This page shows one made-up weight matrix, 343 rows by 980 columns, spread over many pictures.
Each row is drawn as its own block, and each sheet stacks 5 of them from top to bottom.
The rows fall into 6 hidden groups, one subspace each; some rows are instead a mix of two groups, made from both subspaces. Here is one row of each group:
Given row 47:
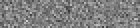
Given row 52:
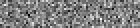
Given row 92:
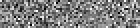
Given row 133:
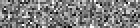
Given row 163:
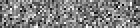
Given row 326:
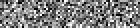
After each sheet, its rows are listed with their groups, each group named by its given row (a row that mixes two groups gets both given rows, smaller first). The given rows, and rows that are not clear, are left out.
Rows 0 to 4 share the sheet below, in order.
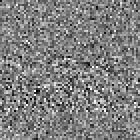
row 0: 47 and 92
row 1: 52
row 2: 133
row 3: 47
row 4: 163
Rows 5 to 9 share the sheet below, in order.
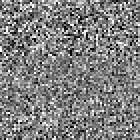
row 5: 133
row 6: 52 and 326
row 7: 163
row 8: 52
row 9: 133
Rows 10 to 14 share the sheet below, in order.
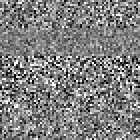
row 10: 326
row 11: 52
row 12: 92
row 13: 47 and 163
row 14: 163
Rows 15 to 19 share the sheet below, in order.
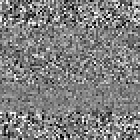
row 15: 163
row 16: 163
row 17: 92
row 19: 47
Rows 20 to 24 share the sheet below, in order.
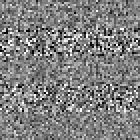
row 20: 133
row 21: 52
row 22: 52
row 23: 326
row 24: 92
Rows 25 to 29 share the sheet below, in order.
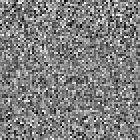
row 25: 326
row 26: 92
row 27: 326
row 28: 133 and 163
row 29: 92
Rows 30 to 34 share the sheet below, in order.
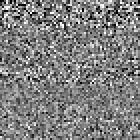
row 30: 47
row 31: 52
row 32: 163
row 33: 326
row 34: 52
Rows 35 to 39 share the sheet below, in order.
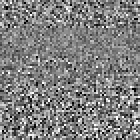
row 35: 47
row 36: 163
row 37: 133
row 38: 92 and 163
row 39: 163
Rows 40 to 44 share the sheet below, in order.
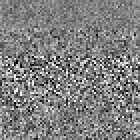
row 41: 52
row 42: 92
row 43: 92
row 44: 163
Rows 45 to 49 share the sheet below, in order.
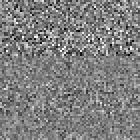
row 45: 92
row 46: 52 and 326
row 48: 52
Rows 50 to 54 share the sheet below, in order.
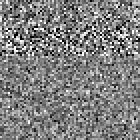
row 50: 163
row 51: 92
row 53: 52 and 133
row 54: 52
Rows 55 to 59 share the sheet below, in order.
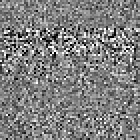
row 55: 92
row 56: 52 and 133
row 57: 133 and 163
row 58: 163
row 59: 92 and 326
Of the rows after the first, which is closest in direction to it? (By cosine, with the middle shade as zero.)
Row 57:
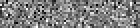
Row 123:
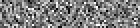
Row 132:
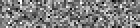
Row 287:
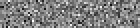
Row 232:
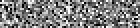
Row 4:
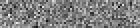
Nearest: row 132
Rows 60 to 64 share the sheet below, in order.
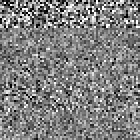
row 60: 52
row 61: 163
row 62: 52
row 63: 47
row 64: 163
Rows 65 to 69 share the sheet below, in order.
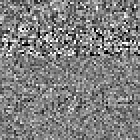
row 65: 52
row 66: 133
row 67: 92
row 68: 133
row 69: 92
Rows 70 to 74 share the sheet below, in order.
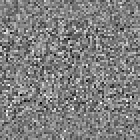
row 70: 326
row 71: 52
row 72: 47 and 133
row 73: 133
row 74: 47 and 326
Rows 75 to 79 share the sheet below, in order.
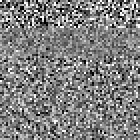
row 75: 92
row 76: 163
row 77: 52
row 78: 326
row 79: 47 and 52
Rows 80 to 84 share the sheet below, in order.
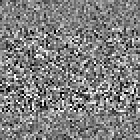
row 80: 47
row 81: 92 and 133
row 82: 92
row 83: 92
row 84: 133
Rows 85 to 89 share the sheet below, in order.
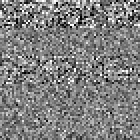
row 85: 133
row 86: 92
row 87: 133
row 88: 47
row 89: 326
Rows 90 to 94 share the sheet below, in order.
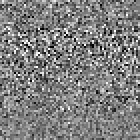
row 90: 47 and 133
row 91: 52
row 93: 47 and 52
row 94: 52
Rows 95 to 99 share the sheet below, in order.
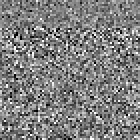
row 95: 133
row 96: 92
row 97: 92
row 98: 163
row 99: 133
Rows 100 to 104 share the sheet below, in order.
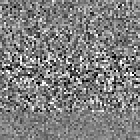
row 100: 133 and 163
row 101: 47
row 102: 133
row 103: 52
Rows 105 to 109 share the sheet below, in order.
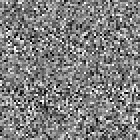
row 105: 326
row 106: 92
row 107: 52
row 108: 92
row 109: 47 and 52
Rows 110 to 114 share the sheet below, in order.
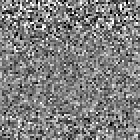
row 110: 133
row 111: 92
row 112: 163
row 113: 133
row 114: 133
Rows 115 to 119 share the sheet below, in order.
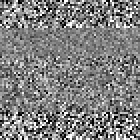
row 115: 326
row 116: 92
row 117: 92
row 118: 326
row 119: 326
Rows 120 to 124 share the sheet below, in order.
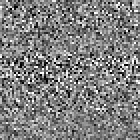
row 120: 92 and 163
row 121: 133
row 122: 92
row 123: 47
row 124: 47 and 92
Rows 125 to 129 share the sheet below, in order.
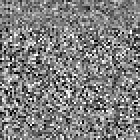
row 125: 133
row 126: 163
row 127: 47
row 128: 47
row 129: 47
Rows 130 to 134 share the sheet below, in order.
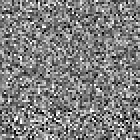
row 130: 133
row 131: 47
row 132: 133
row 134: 92
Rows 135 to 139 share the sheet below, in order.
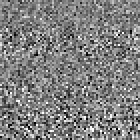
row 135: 133
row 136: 163
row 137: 326
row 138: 47
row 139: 52
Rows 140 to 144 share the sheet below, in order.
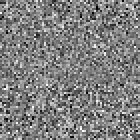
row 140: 47 and 52
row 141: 47
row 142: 92
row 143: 52
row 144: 47 and 133
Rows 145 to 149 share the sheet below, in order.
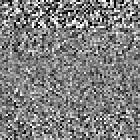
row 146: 163
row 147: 52
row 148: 92
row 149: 92 and 326
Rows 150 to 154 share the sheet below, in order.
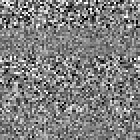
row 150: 52
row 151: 92
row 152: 47
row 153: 326
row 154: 92
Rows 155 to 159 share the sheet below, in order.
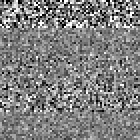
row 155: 326
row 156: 133
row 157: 133
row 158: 52
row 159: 133 and 326
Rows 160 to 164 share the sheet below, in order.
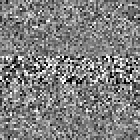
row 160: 163
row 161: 92
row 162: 326
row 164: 47
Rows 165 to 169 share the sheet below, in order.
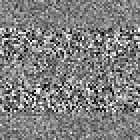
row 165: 92
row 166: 47
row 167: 326
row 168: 47
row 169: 47 and 133
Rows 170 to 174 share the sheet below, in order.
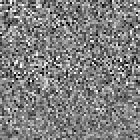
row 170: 47
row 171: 52 and 163
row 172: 92
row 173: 47
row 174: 47
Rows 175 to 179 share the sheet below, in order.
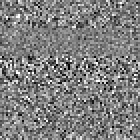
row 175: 163 and 326
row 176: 163
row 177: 47
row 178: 52
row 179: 326
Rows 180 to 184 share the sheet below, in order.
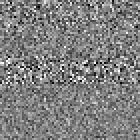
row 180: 47
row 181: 326
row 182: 92
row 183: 47 and 133
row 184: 47
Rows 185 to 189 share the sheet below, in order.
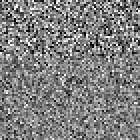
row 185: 92
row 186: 52
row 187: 326
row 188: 47
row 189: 92
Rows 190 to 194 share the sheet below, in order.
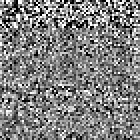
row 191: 163
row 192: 163
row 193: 133
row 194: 326
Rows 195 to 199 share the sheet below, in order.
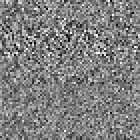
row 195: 326
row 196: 47
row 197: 52 and 326
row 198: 163
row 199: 326
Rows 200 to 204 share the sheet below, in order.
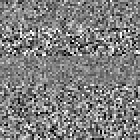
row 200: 326
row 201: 133
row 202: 92
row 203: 326
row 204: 52
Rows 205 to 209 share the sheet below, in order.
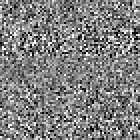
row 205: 163
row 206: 163
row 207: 326
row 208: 52
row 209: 52
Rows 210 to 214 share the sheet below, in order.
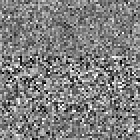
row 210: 133
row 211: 163
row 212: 133
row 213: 326
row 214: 163
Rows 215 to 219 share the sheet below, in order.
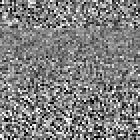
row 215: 47
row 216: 133
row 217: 52 and 163
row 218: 52
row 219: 47
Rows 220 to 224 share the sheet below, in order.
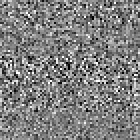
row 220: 52
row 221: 133
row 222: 47
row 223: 163
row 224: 163
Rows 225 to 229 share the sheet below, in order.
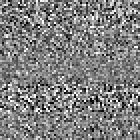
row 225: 52 and 133
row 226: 47
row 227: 47 and 326
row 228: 52
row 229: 52
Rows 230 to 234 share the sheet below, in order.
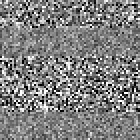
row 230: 163
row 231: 163
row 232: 47
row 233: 92
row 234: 326
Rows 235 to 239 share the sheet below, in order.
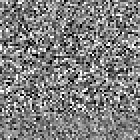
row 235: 326
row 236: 163
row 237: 133
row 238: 92
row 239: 47
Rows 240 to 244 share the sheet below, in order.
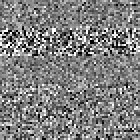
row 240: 163 and 326
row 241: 163
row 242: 92
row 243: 133
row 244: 133
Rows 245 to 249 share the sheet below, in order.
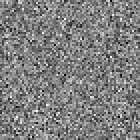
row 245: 326
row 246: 47
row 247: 326
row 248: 163
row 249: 92
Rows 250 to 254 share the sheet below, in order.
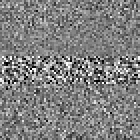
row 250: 92
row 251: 92
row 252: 47
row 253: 47
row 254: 326
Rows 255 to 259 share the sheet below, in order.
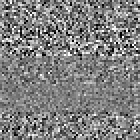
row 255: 47
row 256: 133
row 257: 133 and 163
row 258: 163
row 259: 163
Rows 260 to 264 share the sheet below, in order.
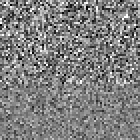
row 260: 52
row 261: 92
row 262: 326
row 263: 52
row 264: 92
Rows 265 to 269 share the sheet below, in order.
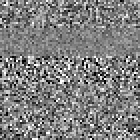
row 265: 52
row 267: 47
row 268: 47
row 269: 163
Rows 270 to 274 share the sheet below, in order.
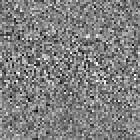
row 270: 92
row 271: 92 and 133
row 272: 47
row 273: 52 and 163
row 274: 163
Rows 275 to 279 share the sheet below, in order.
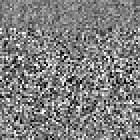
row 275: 163
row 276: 47
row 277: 326
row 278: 133
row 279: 92
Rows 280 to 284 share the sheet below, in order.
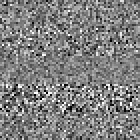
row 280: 52
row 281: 133
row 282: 52 and 326
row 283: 326
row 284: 326
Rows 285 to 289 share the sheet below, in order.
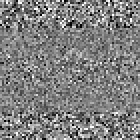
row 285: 326
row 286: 326
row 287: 52 and 92
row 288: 92
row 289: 133
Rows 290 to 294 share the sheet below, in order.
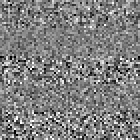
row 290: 133
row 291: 326
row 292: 47
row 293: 92
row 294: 92
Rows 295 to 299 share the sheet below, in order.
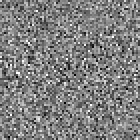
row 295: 92
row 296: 52
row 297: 47
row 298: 326
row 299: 47
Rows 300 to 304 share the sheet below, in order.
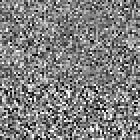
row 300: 92
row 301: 163
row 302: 92
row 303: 47
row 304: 52
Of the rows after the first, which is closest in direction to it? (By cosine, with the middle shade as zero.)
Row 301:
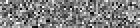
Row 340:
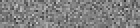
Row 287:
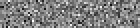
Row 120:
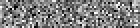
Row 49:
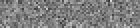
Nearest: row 120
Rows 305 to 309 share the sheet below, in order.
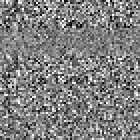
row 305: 326
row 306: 326
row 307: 326
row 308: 47 and 326
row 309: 52
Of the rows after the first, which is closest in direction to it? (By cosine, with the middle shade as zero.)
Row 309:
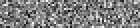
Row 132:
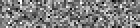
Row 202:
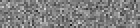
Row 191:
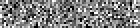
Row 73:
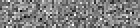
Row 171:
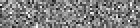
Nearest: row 191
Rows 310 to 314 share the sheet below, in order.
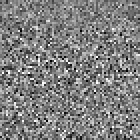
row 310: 163
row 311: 133
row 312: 133
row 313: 92
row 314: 326
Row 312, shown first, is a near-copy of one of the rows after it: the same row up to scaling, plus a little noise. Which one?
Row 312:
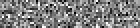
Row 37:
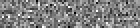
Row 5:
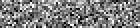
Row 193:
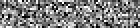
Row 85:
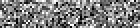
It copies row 37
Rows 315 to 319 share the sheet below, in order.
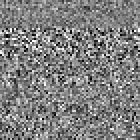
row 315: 133
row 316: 47
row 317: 326
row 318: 326
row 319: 92 and 163
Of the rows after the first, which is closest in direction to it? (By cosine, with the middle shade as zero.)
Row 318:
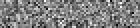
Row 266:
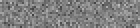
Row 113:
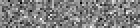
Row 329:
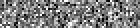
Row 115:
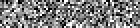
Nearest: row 266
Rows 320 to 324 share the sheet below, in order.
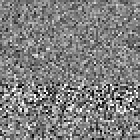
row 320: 163
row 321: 163
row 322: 92
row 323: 326
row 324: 52
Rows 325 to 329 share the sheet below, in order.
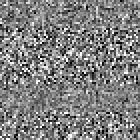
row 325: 52
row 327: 52
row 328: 52
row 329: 133 and 326
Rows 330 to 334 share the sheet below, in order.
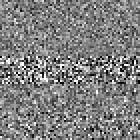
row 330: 92
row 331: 92
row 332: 92
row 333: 52
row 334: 52
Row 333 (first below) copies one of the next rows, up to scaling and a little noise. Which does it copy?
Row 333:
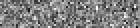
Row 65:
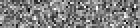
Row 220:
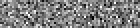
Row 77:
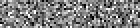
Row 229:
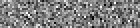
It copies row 65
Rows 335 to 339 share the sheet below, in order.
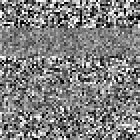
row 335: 133
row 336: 163
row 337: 47 and 133
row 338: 47
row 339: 47 and 163
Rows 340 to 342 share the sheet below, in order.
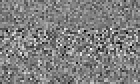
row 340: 92
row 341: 326
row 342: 92 and 133
